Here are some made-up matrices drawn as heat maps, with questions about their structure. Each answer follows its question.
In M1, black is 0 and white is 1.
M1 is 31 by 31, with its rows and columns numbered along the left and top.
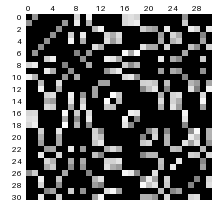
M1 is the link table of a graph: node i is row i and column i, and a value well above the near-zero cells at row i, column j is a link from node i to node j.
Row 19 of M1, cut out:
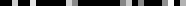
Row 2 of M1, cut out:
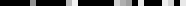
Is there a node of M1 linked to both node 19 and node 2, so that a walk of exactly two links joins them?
yes
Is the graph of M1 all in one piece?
yes
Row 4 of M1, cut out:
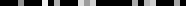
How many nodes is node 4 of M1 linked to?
10
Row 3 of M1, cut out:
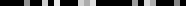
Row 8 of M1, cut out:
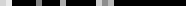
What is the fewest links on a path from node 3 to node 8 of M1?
6
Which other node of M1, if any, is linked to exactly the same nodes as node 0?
node 6
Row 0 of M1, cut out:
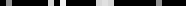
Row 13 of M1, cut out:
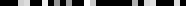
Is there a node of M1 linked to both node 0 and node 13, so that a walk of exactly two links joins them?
no
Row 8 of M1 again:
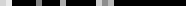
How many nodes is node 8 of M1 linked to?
7
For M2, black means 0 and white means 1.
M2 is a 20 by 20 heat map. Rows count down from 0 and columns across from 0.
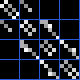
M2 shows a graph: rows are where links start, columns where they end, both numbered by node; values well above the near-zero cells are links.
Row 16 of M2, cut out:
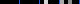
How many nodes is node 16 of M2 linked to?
3
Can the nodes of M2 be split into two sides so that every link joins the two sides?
no
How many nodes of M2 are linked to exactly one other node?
2
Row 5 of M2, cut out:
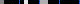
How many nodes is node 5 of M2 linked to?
4
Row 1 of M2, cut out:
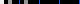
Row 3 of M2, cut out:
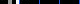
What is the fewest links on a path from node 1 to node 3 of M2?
2
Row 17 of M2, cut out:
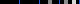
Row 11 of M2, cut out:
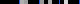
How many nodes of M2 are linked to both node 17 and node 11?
2
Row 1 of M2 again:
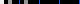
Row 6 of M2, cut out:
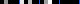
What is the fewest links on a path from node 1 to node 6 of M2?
1
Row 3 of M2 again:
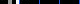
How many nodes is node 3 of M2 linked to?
2
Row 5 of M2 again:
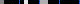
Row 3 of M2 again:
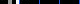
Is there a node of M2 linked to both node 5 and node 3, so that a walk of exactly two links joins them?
no
